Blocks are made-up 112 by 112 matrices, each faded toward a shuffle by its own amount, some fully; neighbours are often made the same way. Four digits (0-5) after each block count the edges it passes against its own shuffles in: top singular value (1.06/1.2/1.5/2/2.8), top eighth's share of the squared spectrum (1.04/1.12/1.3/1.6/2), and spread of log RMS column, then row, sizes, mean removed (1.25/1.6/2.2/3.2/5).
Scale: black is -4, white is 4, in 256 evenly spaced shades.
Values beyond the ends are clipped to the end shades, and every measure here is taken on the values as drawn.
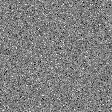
0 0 0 0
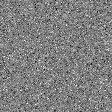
0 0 0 0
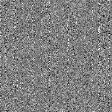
1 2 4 0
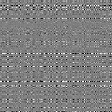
5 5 3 4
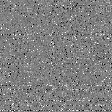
4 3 1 2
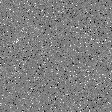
0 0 0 0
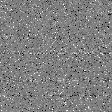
3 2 0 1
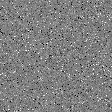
0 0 0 0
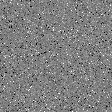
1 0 0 0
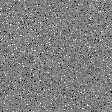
2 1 0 0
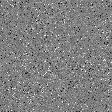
2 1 0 0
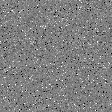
2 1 0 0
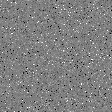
0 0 0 0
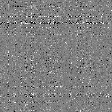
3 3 3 3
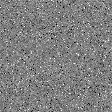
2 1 0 0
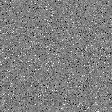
3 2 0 1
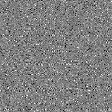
4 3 1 2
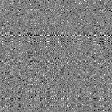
5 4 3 3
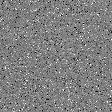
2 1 0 0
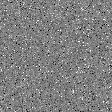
2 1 0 0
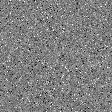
0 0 0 0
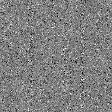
1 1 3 0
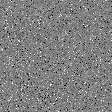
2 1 0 0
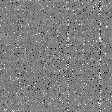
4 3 2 0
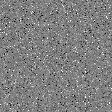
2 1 1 0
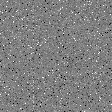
2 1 0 0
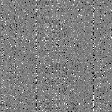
4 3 3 0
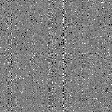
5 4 3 2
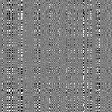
5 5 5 3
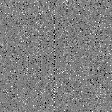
4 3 2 1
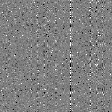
5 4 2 1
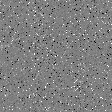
1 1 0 0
